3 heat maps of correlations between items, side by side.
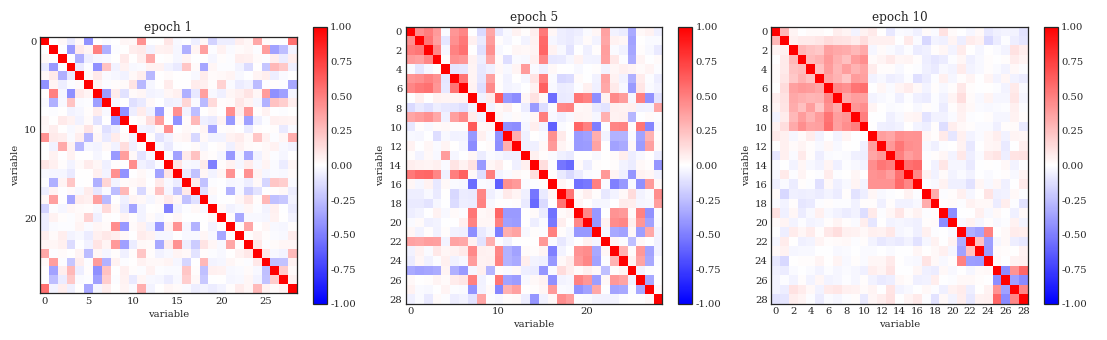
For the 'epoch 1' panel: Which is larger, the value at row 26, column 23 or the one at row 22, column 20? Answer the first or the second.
the first
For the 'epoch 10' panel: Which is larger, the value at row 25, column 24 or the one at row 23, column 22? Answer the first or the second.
the second
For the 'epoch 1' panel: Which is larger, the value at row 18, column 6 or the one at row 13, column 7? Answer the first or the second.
the first
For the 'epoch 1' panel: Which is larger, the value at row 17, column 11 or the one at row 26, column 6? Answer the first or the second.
the first
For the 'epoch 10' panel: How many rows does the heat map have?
29
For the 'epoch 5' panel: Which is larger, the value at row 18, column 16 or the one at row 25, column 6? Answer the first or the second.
the first
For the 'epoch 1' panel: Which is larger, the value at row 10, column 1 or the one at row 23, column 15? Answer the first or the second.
the second
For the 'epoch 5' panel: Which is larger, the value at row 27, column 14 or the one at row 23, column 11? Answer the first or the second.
the first
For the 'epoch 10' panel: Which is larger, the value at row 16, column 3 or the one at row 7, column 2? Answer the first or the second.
the second
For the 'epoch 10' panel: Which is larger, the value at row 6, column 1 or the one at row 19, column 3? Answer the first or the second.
the first
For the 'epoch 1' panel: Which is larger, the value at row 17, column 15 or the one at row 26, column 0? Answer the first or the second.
the second
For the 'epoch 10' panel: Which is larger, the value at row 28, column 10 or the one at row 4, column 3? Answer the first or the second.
the second
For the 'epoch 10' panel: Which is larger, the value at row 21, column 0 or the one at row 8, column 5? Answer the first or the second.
the second
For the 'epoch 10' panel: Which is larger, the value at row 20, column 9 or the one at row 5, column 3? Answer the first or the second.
the second
